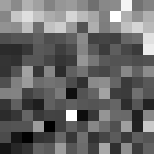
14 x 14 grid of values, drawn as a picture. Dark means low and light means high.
Average level on the scale: 40%. Ninth with the lowest average: bottom left. Ninth with the highest average: top right. Seam: horizontal, 20% of the way down, the top part higher. Stripes: none.
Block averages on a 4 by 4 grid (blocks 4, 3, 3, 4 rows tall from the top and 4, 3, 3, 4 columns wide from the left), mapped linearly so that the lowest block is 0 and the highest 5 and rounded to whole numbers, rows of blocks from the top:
4435
0122
1121
0112
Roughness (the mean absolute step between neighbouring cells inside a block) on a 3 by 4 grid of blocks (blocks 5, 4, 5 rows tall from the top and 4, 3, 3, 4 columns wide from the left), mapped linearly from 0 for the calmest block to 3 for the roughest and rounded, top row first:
1113 | 1110 | 1323
